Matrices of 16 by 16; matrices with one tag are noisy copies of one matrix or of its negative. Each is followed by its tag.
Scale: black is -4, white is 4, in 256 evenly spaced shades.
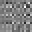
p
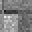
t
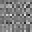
p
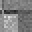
t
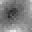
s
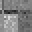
t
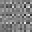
p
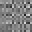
p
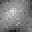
s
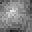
s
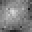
s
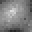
s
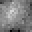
s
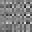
p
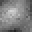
s
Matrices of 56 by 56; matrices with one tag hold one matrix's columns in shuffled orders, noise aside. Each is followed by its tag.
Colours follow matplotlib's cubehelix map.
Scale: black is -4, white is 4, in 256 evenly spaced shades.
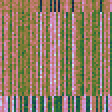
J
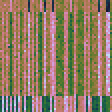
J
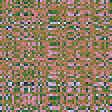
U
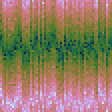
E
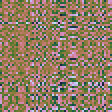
U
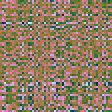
U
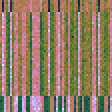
J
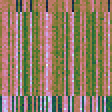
J
